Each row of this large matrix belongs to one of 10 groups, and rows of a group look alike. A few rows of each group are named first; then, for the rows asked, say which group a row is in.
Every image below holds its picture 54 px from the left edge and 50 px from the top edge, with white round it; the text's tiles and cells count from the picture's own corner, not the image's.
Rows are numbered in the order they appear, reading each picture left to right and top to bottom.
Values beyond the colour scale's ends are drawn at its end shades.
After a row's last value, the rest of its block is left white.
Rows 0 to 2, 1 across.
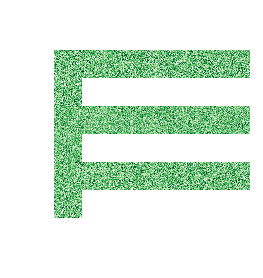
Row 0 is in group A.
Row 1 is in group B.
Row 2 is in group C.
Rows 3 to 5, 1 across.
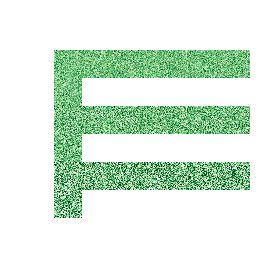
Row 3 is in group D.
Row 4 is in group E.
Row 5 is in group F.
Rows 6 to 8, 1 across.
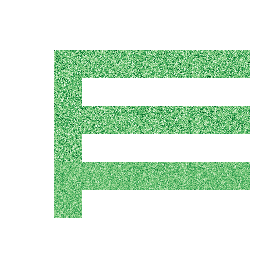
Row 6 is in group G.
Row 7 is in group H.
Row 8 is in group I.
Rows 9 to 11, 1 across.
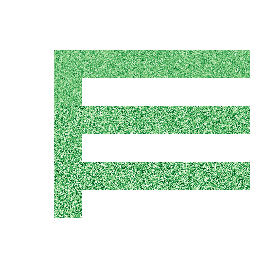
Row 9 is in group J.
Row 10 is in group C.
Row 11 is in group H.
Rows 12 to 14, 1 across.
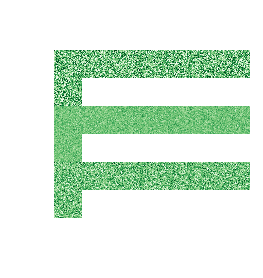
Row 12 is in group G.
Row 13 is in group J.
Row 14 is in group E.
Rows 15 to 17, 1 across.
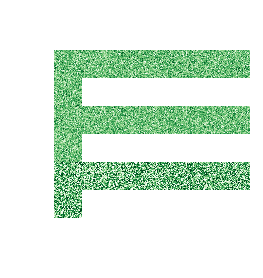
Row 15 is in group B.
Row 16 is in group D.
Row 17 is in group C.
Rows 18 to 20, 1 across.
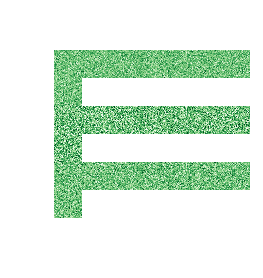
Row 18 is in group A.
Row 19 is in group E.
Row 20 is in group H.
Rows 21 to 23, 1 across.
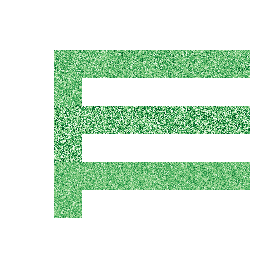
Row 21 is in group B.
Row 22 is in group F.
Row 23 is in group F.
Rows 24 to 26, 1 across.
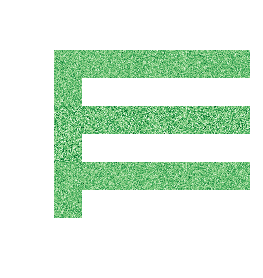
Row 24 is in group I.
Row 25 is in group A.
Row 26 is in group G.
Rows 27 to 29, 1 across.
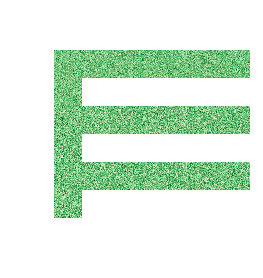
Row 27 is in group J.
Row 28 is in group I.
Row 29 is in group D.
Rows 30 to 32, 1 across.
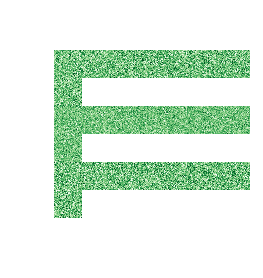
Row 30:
J
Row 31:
E
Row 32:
F
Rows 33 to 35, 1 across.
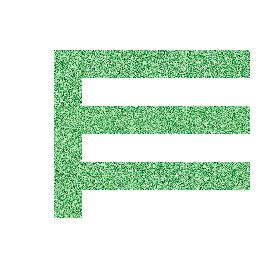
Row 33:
I
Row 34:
D
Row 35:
H
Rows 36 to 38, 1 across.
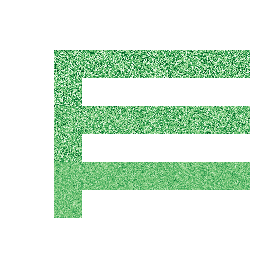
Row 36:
A
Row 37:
G
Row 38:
J
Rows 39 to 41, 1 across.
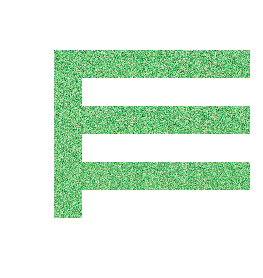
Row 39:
H
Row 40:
J
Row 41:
I
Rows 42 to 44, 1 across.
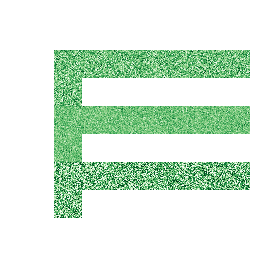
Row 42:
A
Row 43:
B
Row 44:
J
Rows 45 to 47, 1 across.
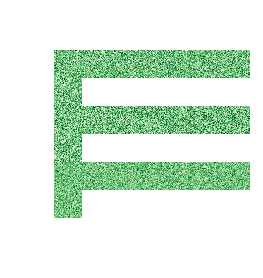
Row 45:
D
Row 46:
F
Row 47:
H
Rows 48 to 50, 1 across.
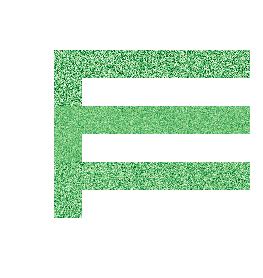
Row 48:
E
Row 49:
B
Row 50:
C
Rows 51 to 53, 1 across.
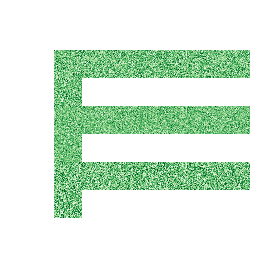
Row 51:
G
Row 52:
E
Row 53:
I
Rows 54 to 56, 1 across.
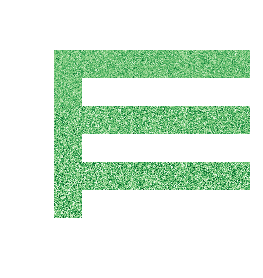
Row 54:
J
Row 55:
I
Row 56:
F
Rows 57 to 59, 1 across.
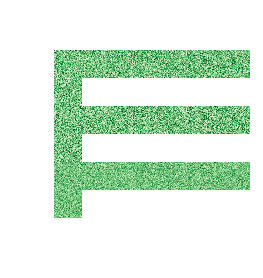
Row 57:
F
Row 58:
J
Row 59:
H
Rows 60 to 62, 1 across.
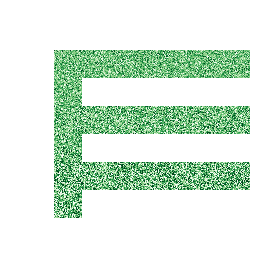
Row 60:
E
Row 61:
G
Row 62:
B
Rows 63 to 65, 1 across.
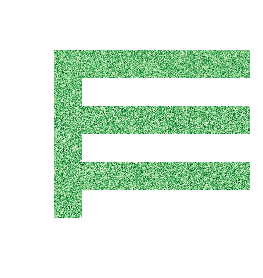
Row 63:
F
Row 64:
D
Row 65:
C
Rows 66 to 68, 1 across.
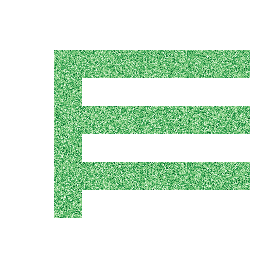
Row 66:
E
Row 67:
G
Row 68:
E
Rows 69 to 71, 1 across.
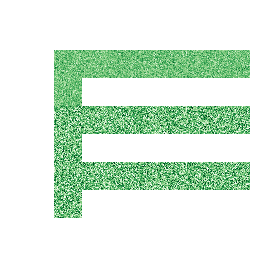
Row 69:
B
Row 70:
A
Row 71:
E
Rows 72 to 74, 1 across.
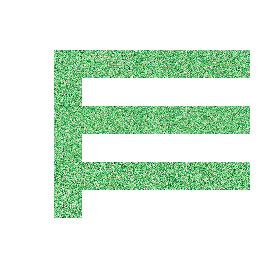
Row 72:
C
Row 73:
A
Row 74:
D
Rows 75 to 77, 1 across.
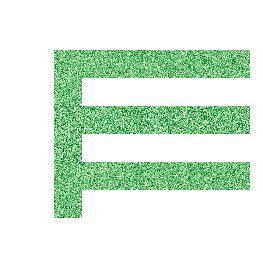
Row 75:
F
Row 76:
A
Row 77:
C
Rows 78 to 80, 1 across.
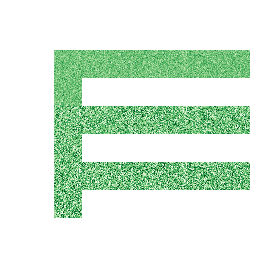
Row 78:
I
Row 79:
J
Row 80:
I
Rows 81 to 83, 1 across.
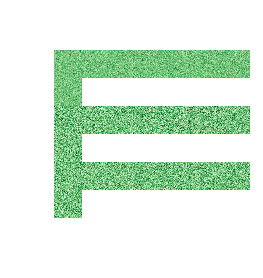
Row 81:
J
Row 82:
H
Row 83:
G
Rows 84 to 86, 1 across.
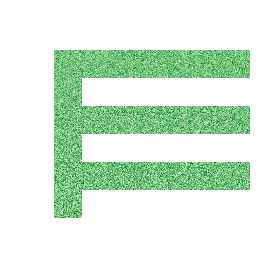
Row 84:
J
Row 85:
H
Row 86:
A
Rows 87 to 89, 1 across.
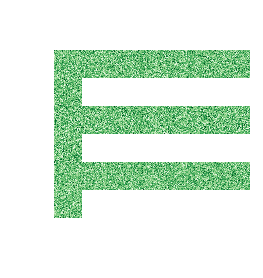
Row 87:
E
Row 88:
A
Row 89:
F
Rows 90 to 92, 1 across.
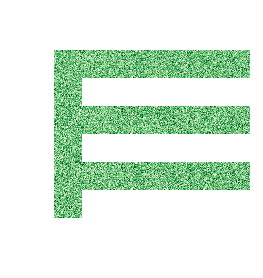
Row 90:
C
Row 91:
B
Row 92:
C
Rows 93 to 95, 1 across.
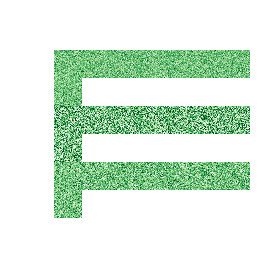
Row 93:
A
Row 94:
A
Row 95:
J
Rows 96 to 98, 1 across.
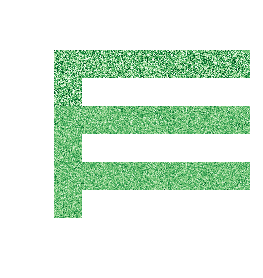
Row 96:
F
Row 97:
B
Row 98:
A
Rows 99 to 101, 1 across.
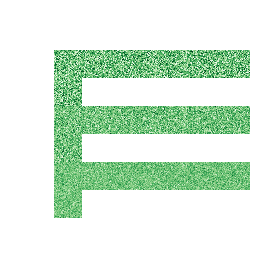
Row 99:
A
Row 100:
I
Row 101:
F
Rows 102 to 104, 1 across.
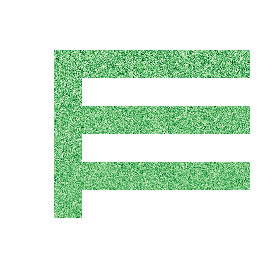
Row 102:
J
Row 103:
A
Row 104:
B
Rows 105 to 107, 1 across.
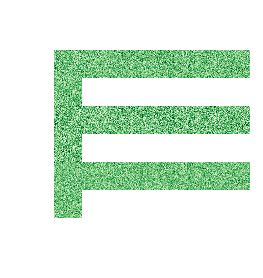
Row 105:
B
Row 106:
B
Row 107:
E
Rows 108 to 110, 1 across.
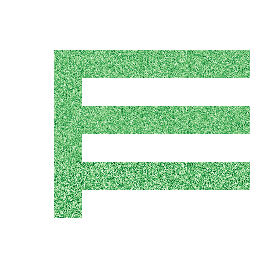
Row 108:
E
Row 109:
B
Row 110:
E
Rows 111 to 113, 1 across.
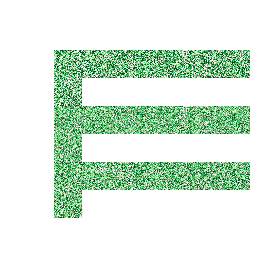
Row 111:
J
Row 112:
H
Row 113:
C
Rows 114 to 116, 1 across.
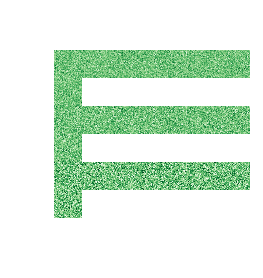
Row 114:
B
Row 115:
D
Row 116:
H
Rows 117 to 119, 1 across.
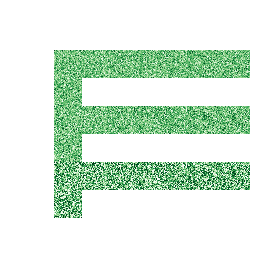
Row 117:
E
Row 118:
F
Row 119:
F
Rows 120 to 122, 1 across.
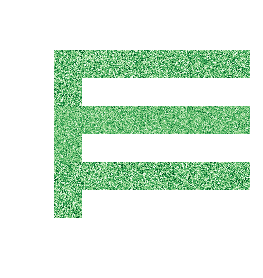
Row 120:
C
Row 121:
E
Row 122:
B
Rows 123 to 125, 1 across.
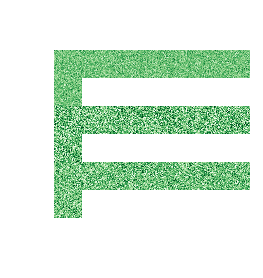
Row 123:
E
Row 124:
B
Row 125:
J
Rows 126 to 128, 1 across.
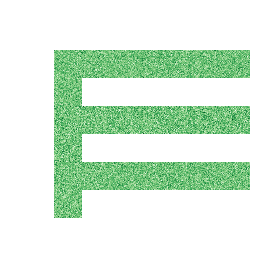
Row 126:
H
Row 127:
F
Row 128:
D
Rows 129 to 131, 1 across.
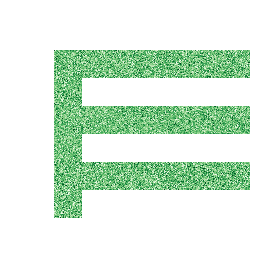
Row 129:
G
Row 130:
J
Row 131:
F
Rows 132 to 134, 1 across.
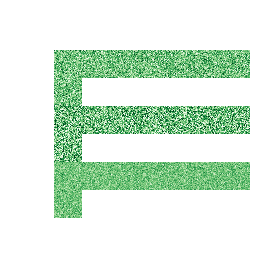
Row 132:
F
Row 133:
A
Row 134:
I
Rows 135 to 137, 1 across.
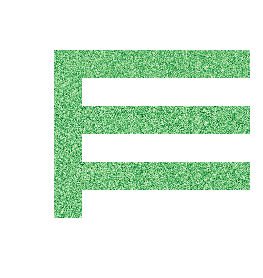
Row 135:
D
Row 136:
H
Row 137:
C
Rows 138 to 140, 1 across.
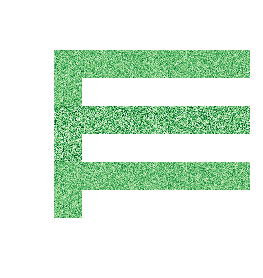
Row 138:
A
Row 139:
A
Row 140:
D
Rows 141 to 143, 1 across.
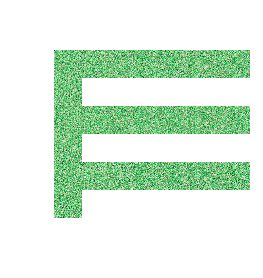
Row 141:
H
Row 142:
D
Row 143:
C
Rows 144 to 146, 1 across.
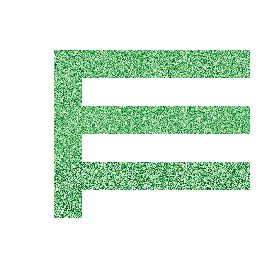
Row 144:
A
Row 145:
I
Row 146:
G
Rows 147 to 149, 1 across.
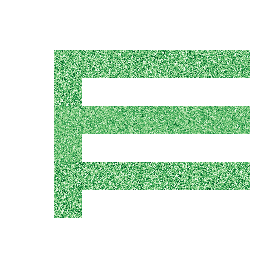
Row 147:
I
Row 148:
J
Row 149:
G
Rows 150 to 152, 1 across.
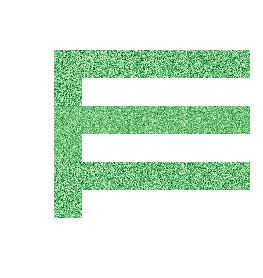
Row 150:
C
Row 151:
I
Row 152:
E
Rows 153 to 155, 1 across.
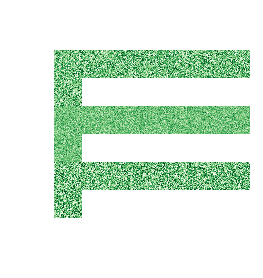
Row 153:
J
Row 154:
E
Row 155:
I
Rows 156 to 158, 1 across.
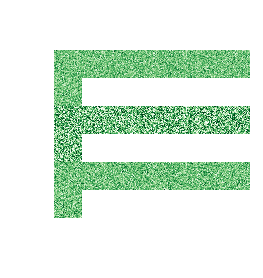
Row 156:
D
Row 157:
H
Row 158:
A
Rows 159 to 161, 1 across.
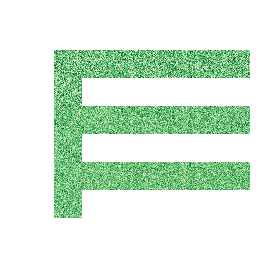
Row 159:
D
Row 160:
B
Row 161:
I
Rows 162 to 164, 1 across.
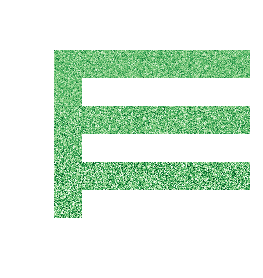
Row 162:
H
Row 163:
I
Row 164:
F
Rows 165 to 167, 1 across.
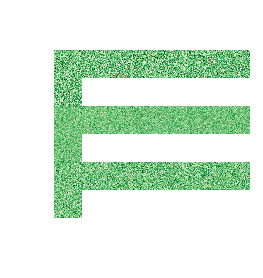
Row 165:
I
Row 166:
C
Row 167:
J
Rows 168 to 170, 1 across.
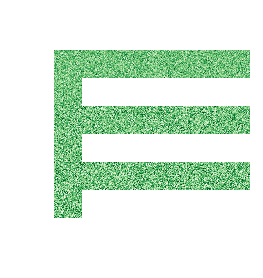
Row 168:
A
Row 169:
H
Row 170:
G
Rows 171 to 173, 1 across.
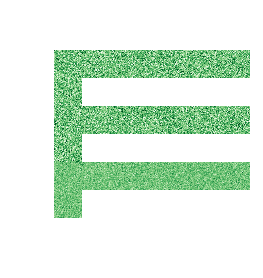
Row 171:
H
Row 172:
B
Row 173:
C
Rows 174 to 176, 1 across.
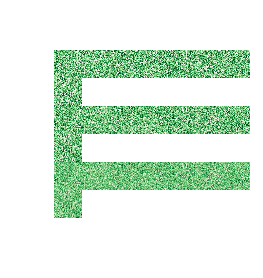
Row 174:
D
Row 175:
B
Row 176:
B
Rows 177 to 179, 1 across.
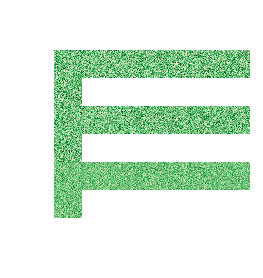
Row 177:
G
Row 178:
C
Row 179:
I
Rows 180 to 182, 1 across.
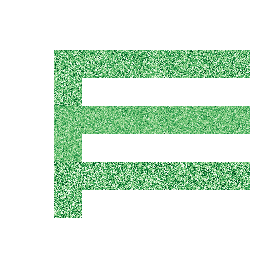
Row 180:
A
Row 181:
A
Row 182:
F
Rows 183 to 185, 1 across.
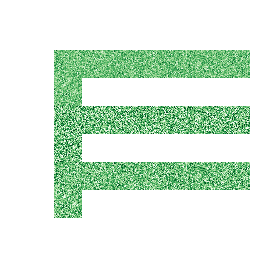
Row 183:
D
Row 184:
E
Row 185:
D
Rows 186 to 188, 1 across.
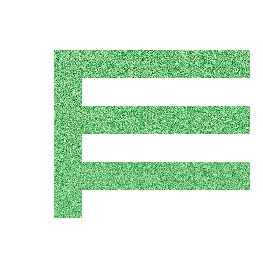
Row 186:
J
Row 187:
E
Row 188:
F
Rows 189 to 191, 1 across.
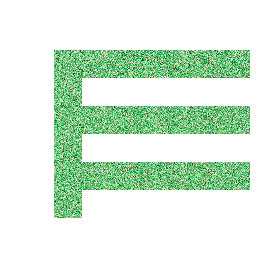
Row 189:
J
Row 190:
A
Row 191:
E
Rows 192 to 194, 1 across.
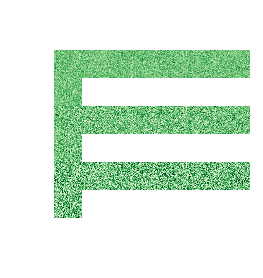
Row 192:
B
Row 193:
H
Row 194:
B
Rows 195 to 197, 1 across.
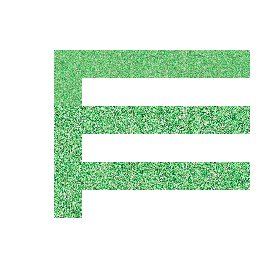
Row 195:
I
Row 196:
H
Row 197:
B
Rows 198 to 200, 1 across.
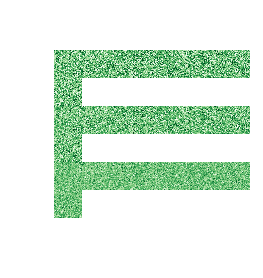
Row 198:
J
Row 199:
J
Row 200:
C
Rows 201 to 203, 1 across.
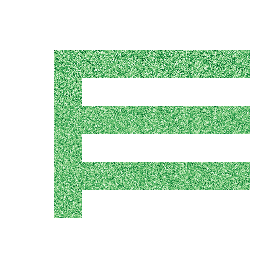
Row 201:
H
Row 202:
H
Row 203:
E
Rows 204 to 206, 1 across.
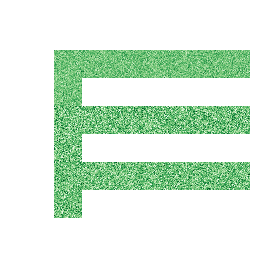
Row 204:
A
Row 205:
F
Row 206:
G
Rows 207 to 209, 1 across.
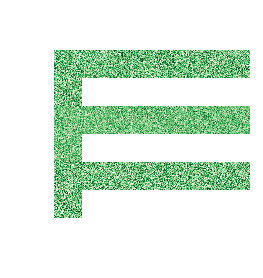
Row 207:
B
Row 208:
F
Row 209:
G
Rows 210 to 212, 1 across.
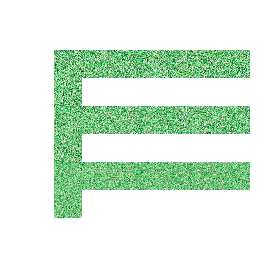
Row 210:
A
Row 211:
G
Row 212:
C
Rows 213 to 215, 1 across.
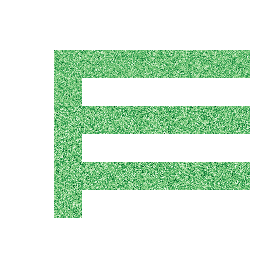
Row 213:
H
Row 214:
A
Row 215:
J
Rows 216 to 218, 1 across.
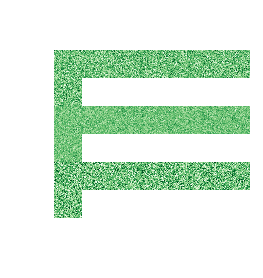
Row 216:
E
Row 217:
J
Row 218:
H
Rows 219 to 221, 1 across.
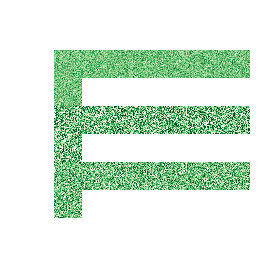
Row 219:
J
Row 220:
D
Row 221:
E
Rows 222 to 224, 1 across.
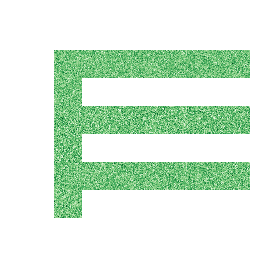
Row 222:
F
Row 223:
I
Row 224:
D
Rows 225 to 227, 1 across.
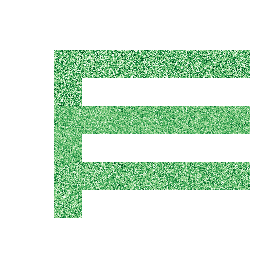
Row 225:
C
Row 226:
B
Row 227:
D
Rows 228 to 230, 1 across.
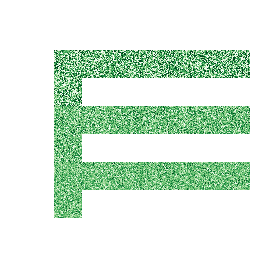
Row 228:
D
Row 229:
I
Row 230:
E
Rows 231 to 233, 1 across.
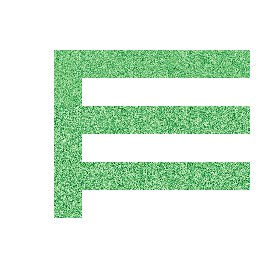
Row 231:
J
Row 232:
D
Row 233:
E
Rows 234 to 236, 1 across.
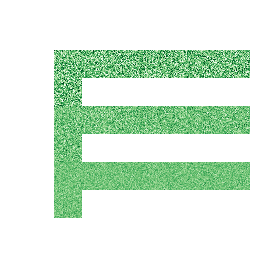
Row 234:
E
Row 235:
E
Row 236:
A
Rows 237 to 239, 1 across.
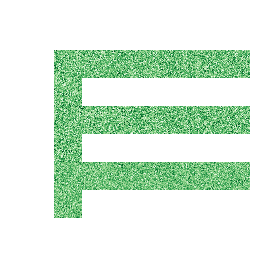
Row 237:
D
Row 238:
C
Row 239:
B
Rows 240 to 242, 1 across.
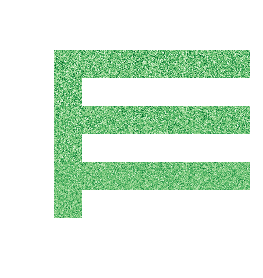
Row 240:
I
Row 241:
J
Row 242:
H
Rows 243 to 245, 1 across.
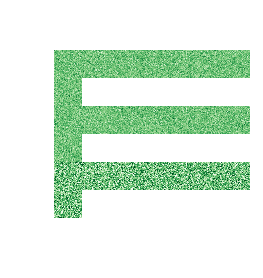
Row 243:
H
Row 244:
B
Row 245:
C
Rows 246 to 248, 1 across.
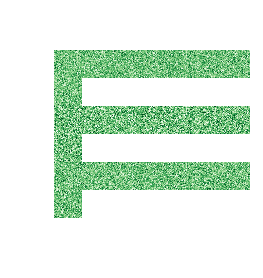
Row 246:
D
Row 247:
H
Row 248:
G
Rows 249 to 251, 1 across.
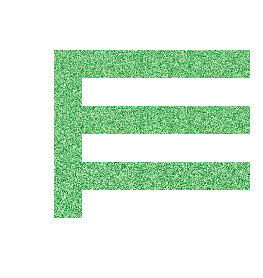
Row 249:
E
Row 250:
E
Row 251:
G
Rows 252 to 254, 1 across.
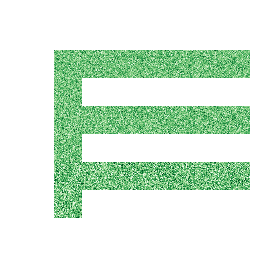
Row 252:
H
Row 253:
F
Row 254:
B
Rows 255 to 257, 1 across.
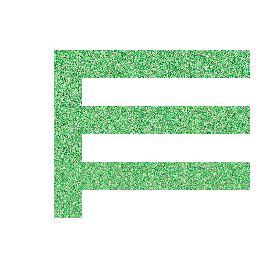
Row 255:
D
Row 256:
G
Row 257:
I
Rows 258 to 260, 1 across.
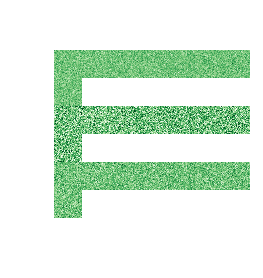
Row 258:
F
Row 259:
C
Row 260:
D
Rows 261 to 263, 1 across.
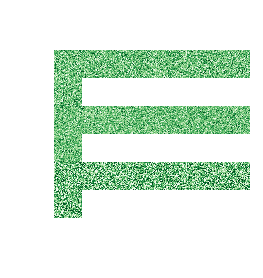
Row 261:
A
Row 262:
C
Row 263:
G
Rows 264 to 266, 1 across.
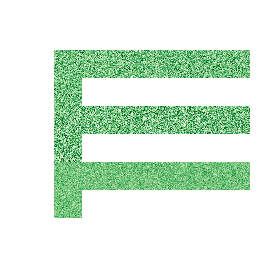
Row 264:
C
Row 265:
I
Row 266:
F
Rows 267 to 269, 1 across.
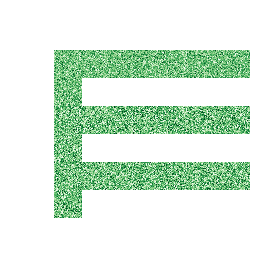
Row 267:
I
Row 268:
J
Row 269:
G
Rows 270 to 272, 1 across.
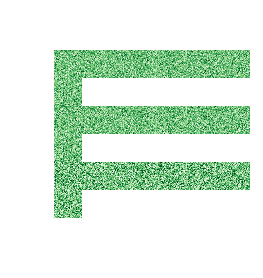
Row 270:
A
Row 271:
A
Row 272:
H
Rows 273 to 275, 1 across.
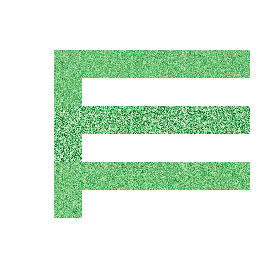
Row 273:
I
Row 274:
I
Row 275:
J
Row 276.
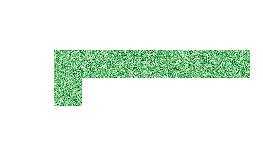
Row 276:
J
